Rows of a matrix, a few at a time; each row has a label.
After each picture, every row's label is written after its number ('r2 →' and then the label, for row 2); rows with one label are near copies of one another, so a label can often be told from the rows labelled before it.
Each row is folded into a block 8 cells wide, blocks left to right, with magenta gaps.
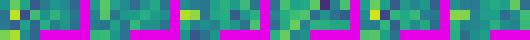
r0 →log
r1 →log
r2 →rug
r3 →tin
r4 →log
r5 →rug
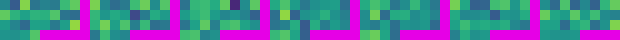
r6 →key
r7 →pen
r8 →tin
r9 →log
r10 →log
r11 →pen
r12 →key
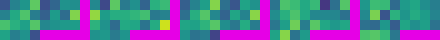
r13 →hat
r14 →key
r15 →hat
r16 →tin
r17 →log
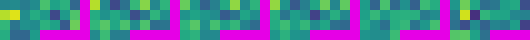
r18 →rug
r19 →pen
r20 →pen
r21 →pen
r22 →key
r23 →log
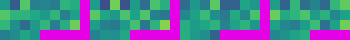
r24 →key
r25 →key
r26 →hat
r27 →key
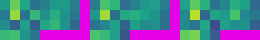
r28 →log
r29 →log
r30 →log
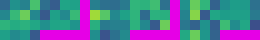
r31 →hat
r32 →rug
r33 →log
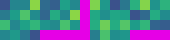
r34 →hat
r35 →pen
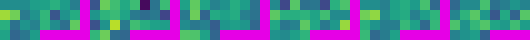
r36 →rug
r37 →tin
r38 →log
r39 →key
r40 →rug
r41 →hat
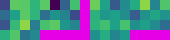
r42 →tin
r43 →pen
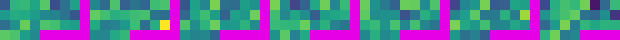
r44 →tin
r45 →key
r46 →hat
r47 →pen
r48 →pen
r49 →hat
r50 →tin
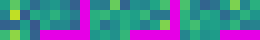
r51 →log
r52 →key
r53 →pen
